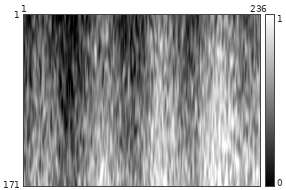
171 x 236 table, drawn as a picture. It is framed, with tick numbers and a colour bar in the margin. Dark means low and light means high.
The ninth with the lowest average is the top left. The bottom right is the ninth with the highest average. Stripes running up and down repeat 4 times from left to right. The halves do not mirror each other. There is an overall slope up to the bottom right.
